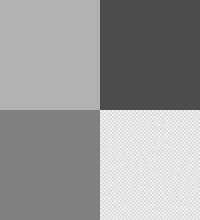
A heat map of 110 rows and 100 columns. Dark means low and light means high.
The table splits into 2 rows of 2 panels. Panel 1,1: high, flat. Panel 1,2: low, flat. Panel 2,1: middling, flat. Panel 2,2: very high, checkered, faint in contrast.
